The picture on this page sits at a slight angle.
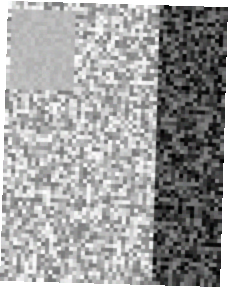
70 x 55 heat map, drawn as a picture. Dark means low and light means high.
Stripes: none. Calmest part: top left. Average level on the scale: 60%. Odd patch: calmer, in the top left. Seam: vertical, 70% of the way across, the left part higher.
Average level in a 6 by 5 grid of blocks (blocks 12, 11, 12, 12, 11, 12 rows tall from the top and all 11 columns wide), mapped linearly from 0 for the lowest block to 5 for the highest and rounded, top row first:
55520
55520
55520
55530
55520
55520
